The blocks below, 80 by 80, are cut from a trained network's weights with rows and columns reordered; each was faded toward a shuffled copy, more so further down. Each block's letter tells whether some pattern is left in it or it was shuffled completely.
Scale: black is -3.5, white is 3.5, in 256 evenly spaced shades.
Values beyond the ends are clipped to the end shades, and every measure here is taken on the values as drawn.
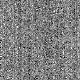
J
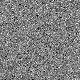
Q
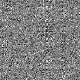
J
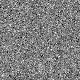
Q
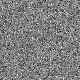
Q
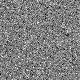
Q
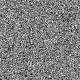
Q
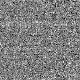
J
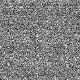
J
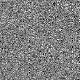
J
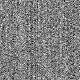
J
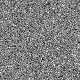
Q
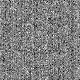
J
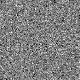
J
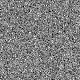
Q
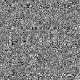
J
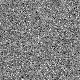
Q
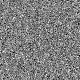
Q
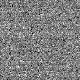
J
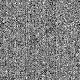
J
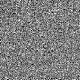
J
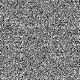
J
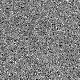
Q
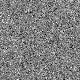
Q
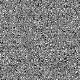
J
